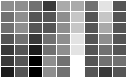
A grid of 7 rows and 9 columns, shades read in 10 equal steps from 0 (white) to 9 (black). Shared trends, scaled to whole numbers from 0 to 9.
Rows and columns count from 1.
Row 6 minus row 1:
3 2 4 -3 2 -3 1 4 -1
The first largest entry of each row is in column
4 3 3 3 3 3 3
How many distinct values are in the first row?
6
